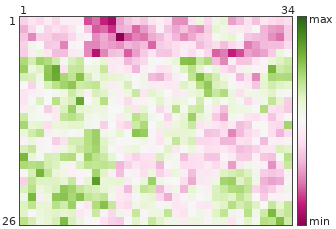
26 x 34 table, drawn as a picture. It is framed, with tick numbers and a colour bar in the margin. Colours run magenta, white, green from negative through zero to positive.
On average the colour sits 50% of the way up the scale. Neither half mirrors the other. The field is mottled with small blotches. The bottom part is higher, past a seam about 20% of the way down.
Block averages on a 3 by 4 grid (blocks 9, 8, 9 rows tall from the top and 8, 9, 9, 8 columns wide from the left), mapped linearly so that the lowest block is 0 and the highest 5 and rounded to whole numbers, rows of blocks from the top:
3021 | 4432 | 5323
